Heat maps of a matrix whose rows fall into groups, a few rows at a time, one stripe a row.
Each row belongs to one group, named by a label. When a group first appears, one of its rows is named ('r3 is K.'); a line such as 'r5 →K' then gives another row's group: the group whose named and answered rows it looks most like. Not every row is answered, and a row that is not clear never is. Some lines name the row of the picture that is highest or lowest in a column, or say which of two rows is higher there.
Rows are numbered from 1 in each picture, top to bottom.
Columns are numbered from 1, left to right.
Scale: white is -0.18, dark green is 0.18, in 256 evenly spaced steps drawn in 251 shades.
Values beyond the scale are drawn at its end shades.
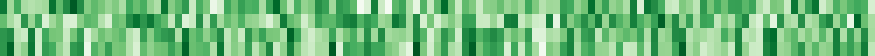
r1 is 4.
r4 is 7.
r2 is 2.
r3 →7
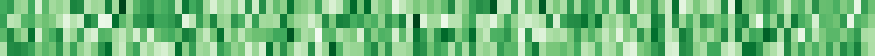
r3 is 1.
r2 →2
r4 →1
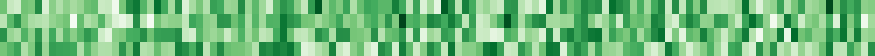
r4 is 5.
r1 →2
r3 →2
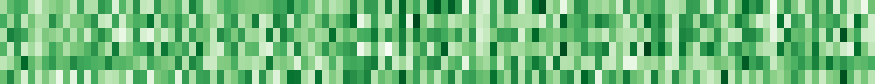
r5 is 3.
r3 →1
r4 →4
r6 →7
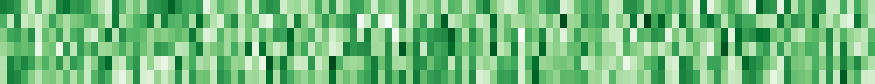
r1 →5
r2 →4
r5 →1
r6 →1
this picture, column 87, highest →2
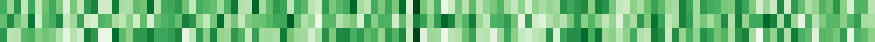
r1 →4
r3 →2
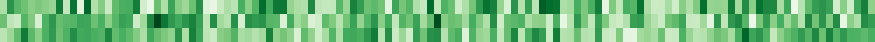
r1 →5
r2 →3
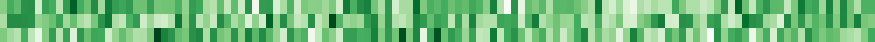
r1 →3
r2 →1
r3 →3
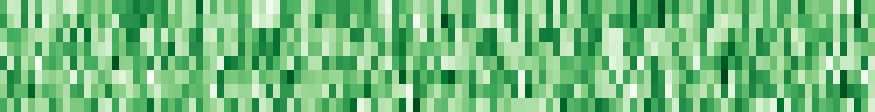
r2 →2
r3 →5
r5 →4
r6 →1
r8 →4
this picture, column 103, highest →5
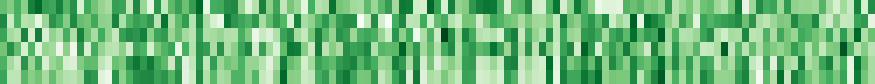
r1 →5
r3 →2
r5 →2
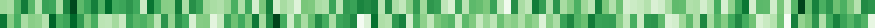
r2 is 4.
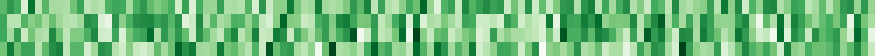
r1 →7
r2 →2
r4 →1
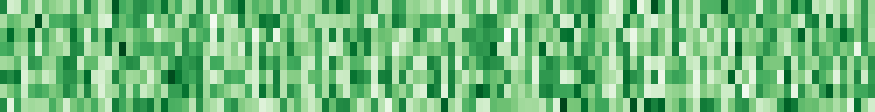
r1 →2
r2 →5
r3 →7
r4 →7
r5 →5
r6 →5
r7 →5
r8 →4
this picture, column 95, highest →8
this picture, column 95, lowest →6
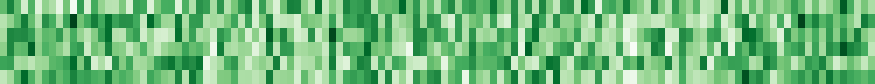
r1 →7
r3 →1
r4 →7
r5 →5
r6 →3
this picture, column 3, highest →3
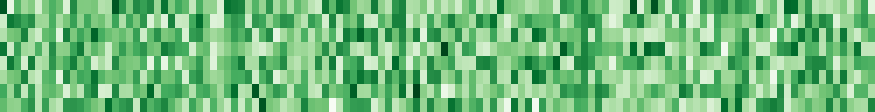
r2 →5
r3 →3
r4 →4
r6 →3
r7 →4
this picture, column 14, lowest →5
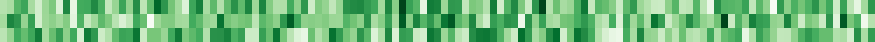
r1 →3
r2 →1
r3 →5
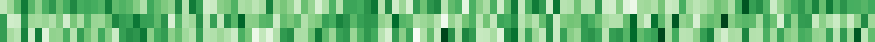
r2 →2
